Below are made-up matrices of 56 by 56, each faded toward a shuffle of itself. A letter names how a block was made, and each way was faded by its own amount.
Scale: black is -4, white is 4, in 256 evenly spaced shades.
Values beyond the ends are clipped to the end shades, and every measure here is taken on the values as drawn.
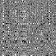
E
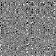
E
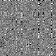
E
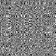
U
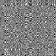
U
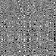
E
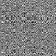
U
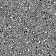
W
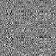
U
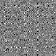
E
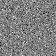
W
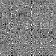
E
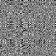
U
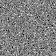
W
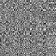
U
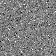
W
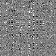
E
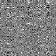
E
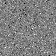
W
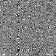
E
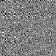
E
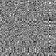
U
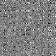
E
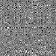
E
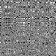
E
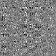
E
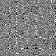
E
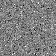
W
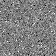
W
